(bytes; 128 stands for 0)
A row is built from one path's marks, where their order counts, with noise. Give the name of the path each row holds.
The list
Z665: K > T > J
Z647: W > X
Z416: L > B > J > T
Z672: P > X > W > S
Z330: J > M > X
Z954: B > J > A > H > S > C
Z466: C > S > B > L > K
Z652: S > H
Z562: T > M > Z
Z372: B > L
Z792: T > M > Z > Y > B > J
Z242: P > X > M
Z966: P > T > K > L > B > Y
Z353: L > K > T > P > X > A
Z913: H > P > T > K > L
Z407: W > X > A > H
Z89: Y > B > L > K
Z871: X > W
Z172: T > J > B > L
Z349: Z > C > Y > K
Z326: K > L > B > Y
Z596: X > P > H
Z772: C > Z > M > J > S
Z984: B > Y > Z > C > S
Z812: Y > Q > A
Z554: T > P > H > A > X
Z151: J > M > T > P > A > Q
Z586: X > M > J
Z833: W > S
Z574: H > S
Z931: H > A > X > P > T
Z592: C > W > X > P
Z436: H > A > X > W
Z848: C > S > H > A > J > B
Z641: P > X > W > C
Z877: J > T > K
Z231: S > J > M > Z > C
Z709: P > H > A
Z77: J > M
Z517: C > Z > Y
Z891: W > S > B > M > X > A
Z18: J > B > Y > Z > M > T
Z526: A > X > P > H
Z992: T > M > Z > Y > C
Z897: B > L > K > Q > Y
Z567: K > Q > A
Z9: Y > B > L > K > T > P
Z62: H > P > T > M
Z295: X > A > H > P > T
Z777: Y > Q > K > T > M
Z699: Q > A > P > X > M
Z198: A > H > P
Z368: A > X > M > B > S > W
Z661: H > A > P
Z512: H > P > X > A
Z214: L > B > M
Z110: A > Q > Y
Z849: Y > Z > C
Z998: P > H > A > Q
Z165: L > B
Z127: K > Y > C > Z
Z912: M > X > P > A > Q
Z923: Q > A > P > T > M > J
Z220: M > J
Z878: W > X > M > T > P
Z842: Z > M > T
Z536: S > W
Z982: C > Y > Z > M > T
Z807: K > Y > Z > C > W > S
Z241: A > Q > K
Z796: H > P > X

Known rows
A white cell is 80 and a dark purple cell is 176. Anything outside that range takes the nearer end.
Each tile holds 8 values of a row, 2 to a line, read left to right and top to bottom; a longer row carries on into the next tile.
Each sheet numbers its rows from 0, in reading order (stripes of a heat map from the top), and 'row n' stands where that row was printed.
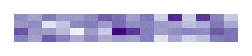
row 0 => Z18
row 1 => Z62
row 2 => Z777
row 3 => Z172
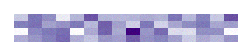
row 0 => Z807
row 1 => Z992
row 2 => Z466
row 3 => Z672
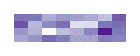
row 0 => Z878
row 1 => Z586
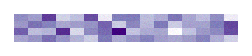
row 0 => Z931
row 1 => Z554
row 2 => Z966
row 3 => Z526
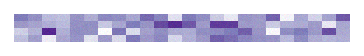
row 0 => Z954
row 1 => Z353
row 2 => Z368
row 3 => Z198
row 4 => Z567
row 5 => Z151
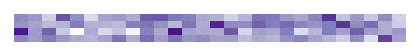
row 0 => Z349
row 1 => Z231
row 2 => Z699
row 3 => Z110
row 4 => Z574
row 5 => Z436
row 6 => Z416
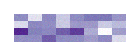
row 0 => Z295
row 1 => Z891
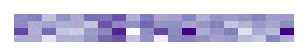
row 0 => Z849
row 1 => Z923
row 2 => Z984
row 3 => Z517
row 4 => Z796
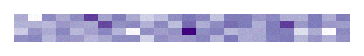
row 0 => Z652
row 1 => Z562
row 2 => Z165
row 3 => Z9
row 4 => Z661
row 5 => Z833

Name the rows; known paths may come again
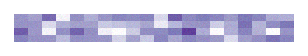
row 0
Z567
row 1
Z709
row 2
Z330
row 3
Z891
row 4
Z878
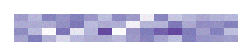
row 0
Z407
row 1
Z641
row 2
Z596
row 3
Z241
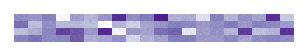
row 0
Z326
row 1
Z877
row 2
Z913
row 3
Z536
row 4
Z931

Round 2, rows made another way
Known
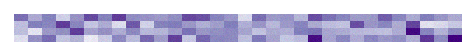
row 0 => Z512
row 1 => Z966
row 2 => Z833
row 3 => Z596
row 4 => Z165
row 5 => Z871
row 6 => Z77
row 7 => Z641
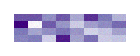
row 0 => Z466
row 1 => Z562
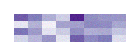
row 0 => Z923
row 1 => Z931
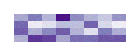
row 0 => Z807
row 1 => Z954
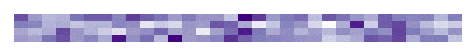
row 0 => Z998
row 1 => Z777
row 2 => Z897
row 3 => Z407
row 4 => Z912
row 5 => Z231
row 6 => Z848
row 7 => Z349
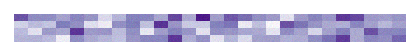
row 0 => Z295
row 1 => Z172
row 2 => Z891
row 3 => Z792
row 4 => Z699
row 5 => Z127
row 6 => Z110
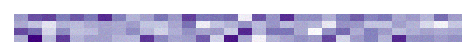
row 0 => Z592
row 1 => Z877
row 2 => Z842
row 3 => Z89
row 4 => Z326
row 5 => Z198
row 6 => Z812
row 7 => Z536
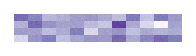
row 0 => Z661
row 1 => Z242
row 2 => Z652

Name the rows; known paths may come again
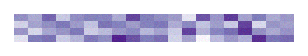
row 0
Z796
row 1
Z647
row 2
Z931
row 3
Z326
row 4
Z672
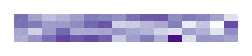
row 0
Z709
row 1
Z436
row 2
Z777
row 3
Z699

